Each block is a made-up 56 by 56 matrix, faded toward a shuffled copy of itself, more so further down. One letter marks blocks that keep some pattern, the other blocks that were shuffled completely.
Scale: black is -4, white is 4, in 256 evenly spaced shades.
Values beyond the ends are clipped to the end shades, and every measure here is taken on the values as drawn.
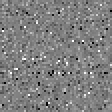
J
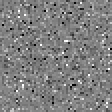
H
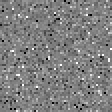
H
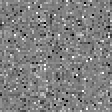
J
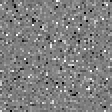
H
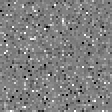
H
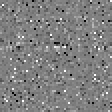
J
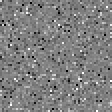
H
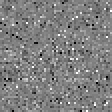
J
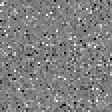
J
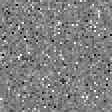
H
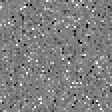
H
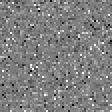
H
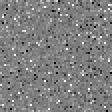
H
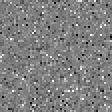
H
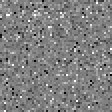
H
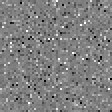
J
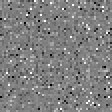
J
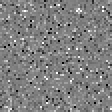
H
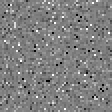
J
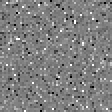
H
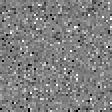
H
